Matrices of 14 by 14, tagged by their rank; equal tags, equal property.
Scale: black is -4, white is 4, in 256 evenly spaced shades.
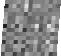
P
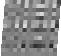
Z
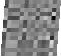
Z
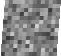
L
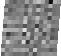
P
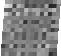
P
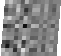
Z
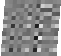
Z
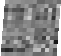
P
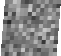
L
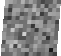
L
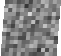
L
